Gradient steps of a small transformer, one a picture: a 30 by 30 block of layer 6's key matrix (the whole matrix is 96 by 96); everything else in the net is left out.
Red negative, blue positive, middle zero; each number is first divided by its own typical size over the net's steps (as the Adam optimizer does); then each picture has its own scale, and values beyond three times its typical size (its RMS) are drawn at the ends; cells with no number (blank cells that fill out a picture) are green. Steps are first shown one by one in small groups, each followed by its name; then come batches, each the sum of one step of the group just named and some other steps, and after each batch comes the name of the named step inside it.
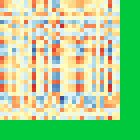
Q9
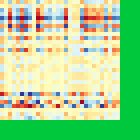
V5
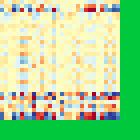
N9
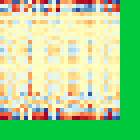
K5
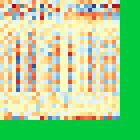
K5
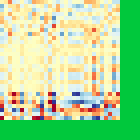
K5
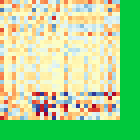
K5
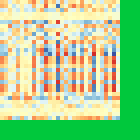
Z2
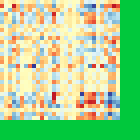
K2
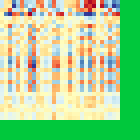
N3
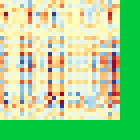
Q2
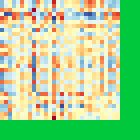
N3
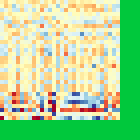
Z2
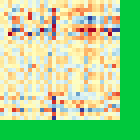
Q2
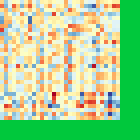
K2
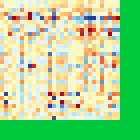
Q2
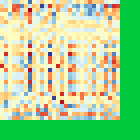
Q2
